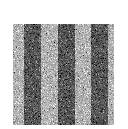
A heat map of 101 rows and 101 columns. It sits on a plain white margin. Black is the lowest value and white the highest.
Stripes: upright, repeating 3 times. Average level on the scale: 50%. Slope: none.
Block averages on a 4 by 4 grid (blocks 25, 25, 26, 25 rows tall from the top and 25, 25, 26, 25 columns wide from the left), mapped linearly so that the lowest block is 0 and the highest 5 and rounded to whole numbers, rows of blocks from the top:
2 5 3 0 | 2 5 3 0 | 2 5 3 0 | 2 5 3 0
